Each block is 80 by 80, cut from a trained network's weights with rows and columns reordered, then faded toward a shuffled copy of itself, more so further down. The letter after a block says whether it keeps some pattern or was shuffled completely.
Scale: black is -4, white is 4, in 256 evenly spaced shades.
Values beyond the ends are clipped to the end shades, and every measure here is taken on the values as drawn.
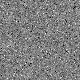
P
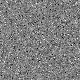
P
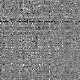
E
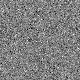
P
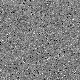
P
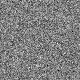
P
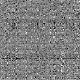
E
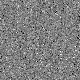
P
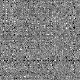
E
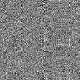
E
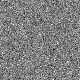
P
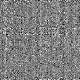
E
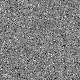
P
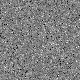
P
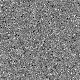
P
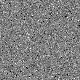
P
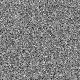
P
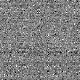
E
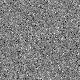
P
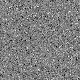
P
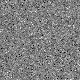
P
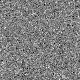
P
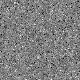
P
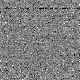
E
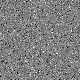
P
